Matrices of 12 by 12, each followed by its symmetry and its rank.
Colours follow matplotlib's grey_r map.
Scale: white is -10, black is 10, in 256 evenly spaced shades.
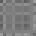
symmetric, rank one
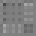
symmetric, rank one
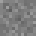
symmetric, full rank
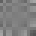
symmetric, rank one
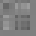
symmetric, rank one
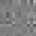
neither, rank two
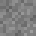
symmetric, full rank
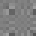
symmetric, rank two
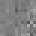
neither, rank two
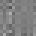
neither, rank two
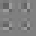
symmetric, rank one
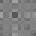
symmetric, rank two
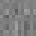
neither, rank two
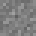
symmetric, full rank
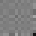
symmetric, rank two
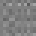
neither, rank two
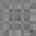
symmetric, rank two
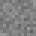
symmetric, full rank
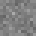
symmetric, full rank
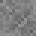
symmetric, full rank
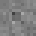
symmetric, rank two
